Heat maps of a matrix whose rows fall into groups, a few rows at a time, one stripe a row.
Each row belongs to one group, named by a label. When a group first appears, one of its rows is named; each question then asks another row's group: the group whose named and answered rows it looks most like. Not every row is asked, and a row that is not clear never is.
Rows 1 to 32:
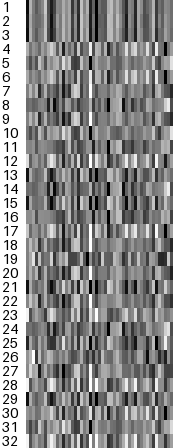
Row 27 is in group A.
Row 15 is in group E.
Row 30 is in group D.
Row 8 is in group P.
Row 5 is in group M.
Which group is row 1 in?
E
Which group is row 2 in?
E
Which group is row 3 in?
E
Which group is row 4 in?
D
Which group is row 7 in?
A
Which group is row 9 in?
A
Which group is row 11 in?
P
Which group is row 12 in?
D
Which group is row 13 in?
E
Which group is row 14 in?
P
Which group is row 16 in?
P
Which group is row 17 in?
D
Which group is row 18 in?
A
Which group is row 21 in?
E
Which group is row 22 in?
A
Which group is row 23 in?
D
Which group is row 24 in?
P
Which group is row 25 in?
E
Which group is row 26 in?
P
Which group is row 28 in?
D
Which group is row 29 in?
E
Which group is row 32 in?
D
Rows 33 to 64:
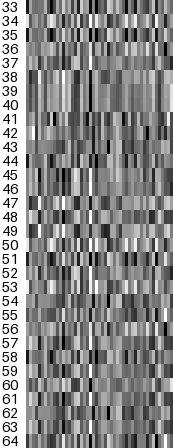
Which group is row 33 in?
E
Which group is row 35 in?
E
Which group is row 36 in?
D
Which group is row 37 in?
A
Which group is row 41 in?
P
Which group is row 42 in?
P
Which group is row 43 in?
P
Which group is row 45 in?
A
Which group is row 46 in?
A
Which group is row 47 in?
M
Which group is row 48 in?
A
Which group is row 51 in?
E
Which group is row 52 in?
A
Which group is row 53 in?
D
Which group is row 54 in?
P
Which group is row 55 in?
E
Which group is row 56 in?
D
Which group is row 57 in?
A
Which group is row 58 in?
E
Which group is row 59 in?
A
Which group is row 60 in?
M
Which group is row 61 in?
A
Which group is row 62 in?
P
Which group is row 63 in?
A
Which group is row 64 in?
E
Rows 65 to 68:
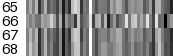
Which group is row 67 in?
A
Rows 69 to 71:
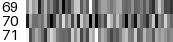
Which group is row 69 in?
A
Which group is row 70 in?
E
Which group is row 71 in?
D
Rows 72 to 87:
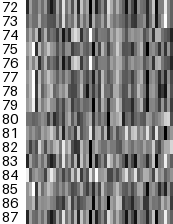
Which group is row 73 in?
E
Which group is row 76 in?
A
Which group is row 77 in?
P
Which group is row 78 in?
P
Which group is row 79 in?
P
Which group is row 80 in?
P
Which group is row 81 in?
D
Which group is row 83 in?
E
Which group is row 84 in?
D
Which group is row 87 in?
E
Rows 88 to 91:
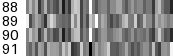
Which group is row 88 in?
A
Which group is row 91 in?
M
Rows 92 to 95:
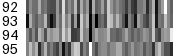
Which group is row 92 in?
E
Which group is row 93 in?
E
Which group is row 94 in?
M
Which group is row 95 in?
A
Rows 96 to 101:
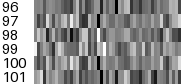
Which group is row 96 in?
P
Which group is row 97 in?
M
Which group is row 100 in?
M
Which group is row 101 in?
P
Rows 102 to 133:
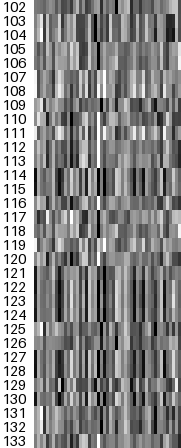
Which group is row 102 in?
P
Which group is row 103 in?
P
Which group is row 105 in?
M
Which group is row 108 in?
D
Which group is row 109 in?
P
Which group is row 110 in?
A
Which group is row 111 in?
D
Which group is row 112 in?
A
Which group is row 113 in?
A
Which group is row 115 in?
E
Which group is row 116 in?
A
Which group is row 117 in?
M
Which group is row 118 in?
M
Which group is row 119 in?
D
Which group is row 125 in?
P
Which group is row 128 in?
E
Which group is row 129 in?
P
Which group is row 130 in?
E
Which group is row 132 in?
P
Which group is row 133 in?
A
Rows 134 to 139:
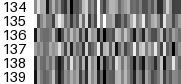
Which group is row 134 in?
A
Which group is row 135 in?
D
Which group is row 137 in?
D
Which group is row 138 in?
E
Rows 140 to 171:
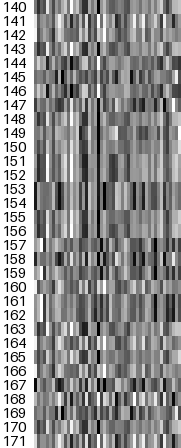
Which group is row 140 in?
M
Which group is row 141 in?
D
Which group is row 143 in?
M
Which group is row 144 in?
A
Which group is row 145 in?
P
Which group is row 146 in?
A
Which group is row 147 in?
E
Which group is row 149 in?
M
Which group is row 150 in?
M
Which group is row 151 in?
M
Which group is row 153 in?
E
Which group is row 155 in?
M
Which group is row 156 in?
M
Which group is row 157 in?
P
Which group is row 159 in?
P
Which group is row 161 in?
P
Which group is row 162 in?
P
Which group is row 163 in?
M
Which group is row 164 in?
D
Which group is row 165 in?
M
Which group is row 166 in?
D
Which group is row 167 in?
E
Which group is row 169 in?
P
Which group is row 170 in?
M
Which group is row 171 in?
D
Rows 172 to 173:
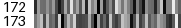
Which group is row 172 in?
E
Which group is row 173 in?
P
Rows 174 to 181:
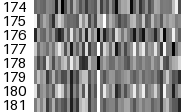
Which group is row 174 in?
P
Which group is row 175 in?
D
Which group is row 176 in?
E
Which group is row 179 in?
A
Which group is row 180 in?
D
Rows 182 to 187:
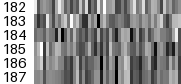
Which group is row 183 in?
M
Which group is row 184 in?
P
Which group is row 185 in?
P
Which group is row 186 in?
P
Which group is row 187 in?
P
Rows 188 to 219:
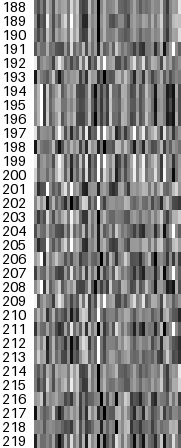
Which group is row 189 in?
M
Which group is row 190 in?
M
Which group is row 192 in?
D
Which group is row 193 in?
E
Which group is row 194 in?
P
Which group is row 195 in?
P
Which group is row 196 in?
P
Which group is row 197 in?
D
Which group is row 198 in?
E
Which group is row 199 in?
D
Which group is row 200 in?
D
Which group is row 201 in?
M
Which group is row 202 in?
A
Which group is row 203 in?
M
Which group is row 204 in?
E
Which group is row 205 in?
M
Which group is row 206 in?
P
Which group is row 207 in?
E
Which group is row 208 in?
P
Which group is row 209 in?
D
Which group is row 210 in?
A
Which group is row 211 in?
E
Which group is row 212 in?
A
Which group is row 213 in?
A
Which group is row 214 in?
M
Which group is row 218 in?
P
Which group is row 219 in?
E
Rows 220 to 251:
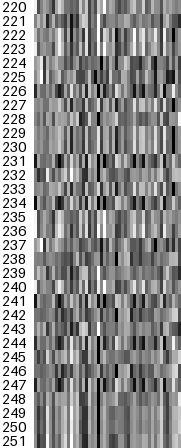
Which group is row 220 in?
D
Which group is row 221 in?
A
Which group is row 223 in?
D
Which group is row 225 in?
P
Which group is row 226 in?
E
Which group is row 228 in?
M
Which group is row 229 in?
D
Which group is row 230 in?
D
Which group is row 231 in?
E
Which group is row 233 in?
D
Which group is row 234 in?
E
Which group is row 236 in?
D
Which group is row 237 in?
P
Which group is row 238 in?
P
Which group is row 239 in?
A
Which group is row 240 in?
D
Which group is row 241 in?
E
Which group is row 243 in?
A
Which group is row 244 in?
E
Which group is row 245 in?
M
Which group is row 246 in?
P
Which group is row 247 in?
E
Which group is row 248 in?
M
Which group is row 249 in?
M
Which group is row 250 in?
M
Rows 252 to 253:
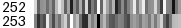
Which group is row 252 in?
D
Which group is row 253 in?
M
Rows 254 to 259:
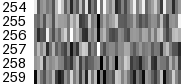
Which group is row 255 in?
M
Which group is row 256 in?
M
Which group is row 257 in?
A
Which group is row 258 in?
P
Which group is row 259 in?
E
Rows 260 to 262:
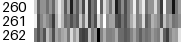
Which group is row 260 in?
D
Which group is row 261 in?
D
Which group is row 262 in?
M
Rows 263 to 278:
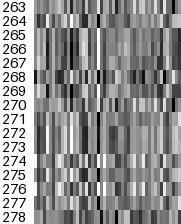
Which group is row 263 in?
D
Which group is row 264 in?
M
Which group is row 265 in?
A
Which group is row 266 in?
A
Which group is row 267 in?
A
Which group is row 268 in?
E
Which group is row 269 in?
A
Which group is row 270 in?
D
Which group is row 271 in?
M
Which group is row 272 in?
M
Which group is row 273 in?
M
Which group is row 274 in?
D
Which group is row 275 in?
M
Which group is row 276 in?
D
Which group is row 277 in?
M
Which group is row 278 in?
P
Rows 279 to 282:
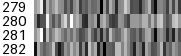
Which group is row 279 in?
P
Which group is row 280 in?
M
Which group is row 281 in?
P
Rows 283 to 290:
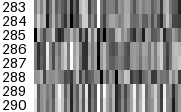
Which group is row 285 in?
E
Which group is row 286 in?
M
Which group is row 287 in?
M
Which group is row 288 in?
P
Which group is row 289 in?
D
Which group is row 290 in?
D
